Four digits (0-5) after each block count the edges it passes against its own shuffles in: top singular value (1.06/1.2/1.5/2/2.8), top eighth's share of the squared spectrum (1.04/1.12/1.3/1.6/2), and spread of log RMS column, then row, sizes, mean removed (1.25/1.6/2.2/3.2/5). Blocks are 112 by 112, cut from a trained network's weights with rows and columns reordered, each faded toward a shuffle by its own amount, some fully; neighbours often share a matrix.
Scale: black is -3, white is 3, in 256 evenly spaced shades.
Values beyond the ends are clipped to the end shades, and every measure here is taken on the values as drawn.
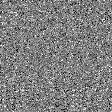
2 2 0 2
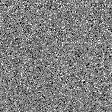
1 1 0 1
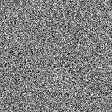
3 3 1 0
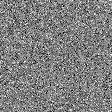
0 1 0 0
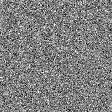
0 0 0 0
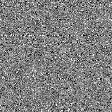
2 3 0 3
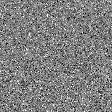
1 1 0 1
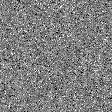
0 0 0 0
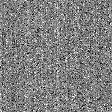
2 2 0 1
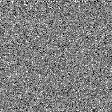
2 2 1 1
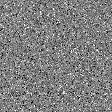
2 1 0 1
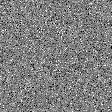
0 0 0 0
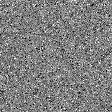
2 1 0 0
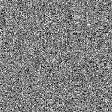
3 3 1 1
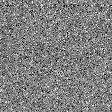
1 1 0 0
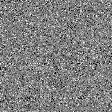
1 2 0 1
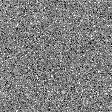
1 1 0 0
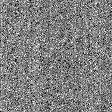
2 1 0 0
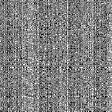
4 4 2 3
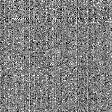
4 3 1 3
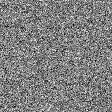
2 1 0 0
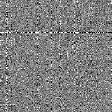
4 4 3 2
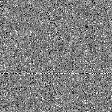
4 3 2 1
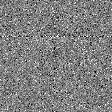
3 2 1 1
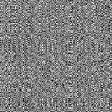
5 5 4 2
